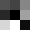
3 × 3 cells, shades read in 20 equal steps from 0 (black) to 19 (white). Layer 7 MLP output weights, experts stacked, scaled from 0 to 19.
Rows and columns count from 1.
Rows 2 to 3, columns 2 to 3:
0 12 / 19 1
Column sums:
25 24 23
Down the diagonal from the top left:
6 0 1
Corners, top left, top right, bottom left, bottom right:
6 10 16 1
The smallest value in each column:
3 0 1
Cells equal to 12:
1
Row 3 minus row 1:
10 14 -9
